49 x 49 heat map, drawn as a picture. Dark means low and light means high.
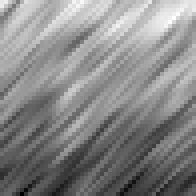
Slope: up to the top. Odd rows or columns: none. Lone odd cells: none. Grain: diagonal, up to the right.
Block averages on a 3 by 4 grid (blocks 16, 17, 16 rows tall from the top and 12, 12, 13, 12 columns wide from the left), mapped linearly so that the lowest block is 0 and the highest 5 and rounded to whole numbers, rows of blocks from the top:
5455 | 2333 | 0000
